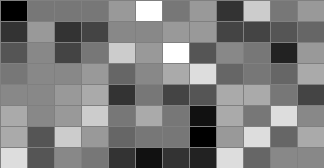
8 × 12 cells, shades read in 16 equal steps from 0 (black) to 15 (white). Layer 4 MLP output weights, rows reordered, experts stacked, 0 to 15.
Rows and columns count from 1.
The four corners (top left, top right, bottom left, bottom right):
0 9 13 8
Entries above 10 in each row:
2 0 2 1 0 2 2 2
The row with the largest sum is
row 6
